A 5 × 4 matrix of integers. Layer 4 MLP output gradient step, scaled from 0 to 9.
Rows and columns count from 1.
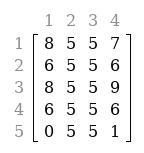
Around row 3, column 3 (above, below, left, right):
5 5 5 9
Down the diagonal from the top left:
8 5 5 6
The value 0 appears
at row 5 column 1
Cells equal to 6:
4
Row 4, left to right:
6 5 5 6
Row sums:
25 22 27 22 11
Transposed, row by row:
8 6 8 6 0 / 5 5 5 5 5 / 5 5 5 5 5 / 7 6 9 6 1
